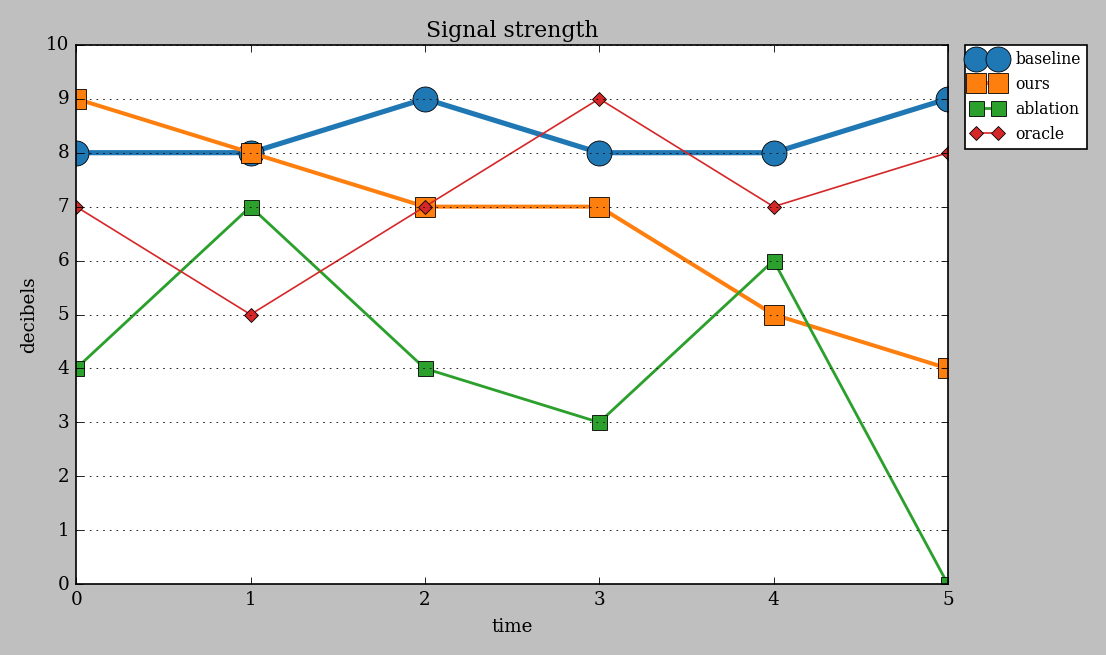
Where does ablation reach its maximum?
1
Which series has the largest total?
baseline
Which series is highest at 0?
ours
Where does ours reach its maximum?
0
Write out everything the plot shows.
Title: Signal strength
x-axis: time, ticks 0 1 2 3 4 5
y-axis: decibels, ticks 0 1 2 3 4 5 6 7 8 9 10
Legend: baseline, ours, ablation, oracle
Values:
baseline: 8 8 9 8 8 9
ours: 9 8 7 7 5 4
ablation: 4 7 4 3 6 0
oracle: 7 5 7 9 7 8
